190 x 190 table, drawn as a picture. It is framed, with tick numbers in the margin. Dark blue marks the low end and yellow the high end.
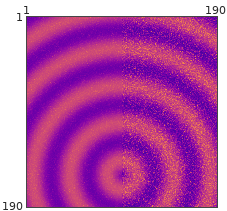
Slope: none. Seam: vertical, 50% of the way across, the left part calmer. Rings: centred on the bottom middle. Average level on the scale: 40%.
